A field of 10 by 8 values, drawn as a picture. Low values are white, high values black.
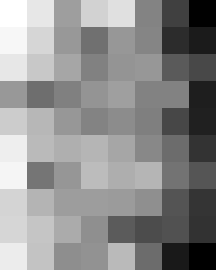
Stripes: none. Ninth with the highest average: bottom right. Ninth with the lowest average: top left. Slope: up to the right.
